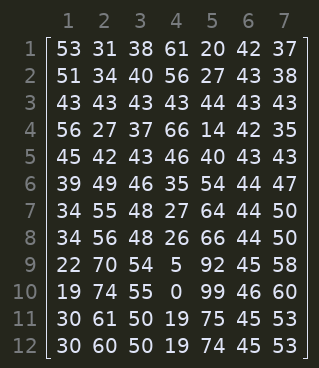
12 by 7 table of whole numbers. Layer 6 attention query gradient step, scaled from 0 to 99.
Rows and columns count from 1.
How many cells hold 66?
2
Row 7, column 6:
44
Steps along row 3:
same same same up down same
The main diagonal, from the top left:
53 34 43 66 40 44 50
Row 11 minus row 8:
-4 5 2 -7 9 1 3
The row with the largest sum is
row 10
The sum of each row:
282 289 302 277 302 314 322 324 346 353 333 331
